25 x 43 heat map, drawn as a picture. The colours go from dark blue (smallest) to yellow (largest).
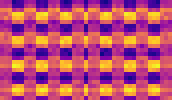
Overall the values sit about 50% of the way up the scale. There is no seam. No overall slope runs across the table. The left and right halves mirror each other. Horizontal stripes repeat 4 times down the table. No single row or column stands out from its neighbours.
